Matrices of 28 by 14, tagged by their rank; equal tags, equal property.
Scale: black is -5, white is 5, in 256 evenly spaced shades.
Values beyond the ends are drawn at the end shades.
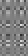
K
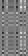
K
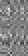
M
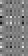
K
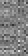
M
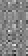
M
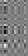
K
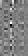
M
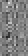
M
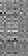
M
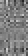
M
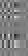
K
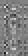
M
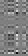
K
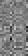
M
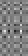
K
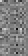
M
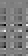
K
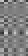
K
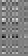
K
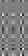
K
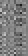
M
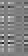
K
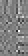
M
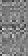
M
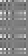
K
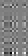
K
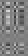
K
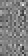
M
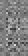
M
